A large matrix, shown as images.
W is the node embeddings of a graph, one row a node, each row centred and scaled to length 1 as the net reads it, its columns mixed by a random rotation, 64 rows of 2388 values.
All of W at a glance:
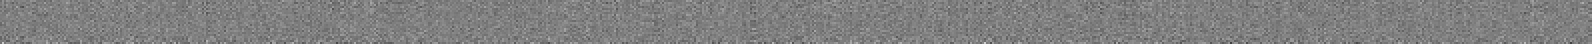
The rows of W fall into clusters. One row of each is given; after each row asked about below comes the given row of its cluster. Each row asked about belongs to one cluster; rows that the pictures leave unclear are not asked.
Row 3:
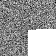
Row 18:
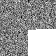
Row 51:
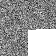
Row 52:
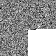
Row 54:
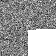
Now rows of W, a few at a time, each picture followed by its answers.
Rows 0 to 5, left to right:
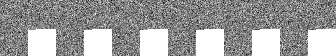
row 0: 18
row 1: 3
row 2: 18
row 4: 52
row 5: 52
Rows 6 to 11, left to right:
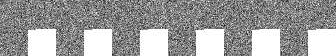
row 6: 18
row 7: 51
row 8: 3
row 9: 54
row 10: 3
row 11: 54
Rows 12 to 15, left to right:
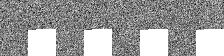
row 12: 52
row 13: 52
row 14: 51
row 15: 3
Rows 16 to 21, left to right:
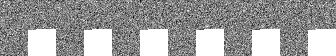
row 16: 51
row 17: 54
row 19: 52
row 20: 52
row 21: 18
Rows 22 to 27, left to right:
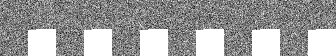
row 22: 3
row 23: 18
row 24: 54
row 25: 18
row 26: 3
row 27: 3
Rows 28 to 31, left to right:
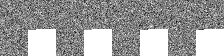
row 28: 51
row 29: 18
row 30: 52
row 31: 52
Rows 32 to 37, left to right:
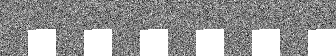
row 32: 54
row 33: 52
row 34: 3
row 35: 18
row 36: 18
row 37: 52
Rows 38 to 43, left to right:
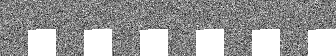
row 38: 54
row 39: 52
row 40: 54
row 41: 18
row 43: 52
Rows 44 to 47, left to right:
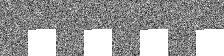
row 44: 51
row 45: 52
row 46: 52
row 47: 54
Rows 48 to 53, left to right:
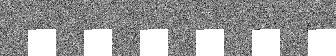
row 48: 51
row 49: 3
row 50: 18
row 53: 52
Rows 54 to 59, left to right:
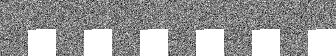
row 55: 3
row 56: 3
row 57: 54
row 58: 54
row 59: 18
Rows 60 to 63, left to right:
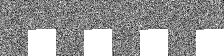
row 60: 51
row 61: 51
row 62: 54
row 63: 3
